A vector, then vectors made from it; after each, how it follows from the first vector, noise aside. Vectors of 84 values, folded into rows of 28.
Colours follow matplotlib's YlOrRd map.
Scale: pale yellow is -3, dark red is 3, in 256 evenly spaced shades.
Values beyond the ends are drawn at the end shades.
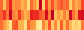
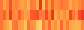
shrunk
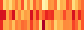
reversed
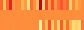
partly zeroed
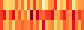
reversed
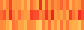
shrunk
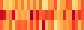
reversed
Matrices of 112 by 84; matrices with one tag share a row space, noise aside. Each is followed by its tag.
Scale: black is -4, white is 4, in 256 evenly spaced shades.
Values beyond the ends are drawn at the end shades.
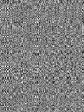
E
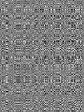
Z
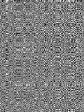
Z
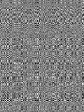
E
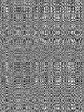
Z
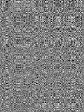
Z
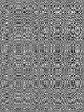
Z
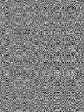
Z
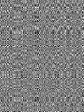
E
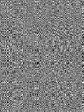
E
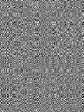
E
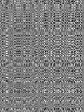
Z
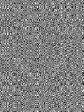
E
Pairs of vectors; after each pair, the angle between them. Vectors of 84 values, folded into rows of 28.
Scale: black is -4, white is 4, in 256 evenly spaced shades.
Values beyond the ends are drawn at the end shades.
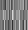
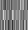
nearly parallel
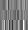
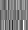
nearly parallel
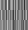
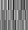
partly aligned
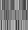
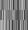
orthogonal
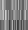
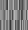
partly aligned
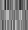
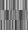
nearly opposite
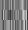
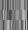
nearly parallel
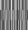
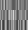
partly aligned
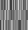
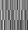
orthogonal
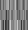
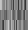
orthogonal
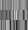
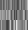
nearly opposite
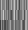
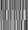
partly opposed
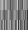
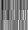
partly opposed
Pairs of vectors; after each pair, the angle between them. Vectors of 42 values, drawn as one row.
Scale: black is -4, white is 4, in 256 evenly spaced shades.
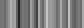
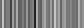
orthogonal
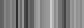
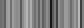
partly opposed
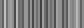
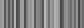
partly opposed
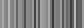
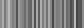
nearly parallel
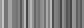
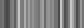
orthogonal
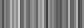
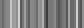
nearly parallel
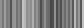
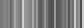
nearly parallel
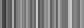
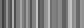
nearly parallel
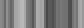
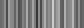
partly opposed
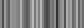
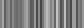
nearly opposite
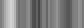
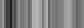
nearly opposite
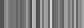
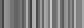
nearly parallel
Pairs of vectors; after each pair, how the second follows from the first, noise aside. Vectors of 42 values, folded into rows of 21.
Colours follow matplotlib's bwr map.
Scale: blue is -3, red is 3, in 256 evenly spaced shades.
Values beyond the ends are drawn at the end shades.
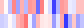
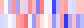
copied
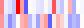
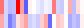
copied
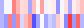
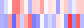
copied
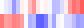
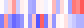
sign-scrambled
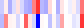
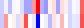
copied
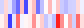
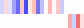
partly zeroed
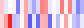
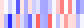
sign-scrambled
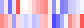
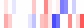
partly zeroed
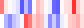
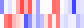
negated
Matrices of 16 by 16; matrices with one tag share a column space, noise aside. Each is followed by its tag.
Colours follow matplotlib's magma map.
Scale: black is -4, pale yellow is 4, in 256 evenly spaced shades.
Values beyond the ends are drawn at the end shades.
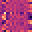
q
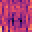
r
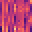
r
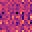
q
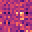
q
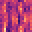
r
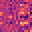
q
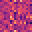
q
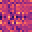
q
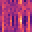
r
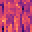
r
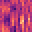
r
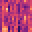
r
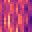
r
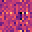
q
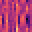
r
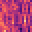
r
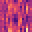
r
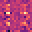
q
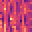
r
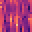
r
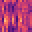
r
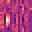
r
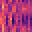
r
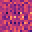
q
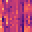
r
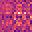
q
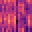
r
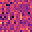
q
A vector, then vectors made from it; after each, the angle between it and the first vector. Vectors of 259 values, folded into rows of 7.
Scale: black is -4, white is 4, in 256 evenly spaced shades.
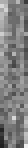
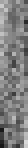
nearly parallel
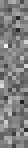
orthogonal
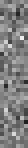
orthogonal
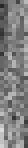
nearly opposite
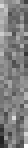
nearly parallel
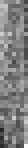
nearly parallel
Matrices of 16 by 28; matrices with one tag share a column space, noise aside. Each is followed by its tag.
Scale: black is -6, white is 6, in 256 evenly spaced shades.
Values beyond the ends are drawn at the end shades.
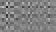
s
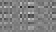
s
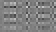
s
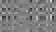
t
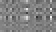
t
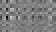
t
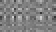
t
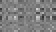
t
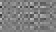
s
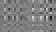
t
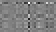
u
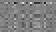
u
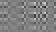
s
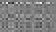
u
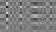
s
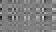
t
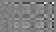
u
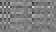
s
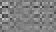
s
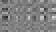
t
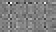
u
